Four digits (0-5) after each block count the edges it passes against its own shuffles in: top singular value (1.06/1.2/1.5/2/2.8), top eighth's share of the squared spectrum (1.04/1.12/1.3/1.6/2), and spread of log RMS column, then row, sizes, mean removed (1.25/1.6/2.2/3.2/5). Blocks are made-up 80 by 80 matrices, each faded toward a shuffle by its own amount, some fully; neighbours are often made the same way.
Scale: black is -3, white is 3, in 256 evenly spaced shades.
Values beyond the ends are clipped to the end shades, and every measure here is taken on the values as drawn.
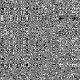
4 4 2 3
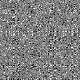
4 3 2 2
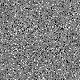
3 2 0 1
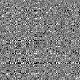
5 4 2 3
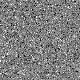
1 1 0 0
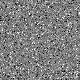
1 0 0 0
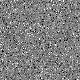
3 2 0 0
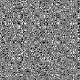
4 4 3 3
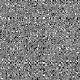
4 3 2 2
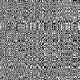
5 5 3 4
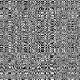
5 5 3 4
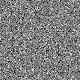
0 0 0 0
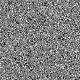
3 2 1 1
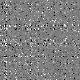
3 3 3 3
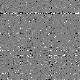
3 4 2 3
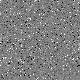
1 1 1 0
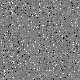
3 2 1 1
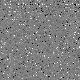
2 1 1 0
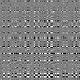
5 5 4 4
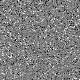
2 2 0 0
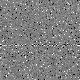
3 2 0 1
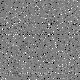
3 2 0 1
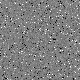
0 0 0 0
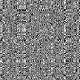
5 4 3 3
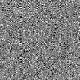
4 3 2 2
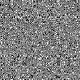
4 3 1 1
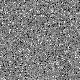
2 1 0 0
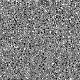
3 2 1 1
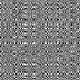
5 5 4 4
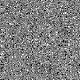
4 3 2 2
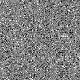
3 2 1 1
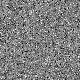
1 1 0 0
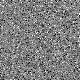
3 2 0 0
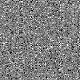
4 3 2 2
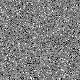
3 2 0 0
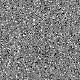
3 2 0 1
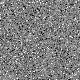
1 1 0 0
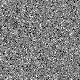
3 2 0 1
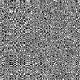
4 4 2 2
